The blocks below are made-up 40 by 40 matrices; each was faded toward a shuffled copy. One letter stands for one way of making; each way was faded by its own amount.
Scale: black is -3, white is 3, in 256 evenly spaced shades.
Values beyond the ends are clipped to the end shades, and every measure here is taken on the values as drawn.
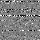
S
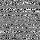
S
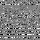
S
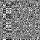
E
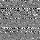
S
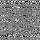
S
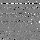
S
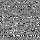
S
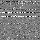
S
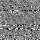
S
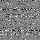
S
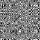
E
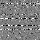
S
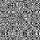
E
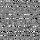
S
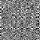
E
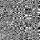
E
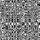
E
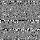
S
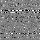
S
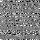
S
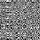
E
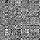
E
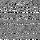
S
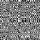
E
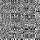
E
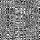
E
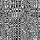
E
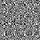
E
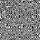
E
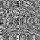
E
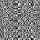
E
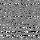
S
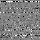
S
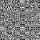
E
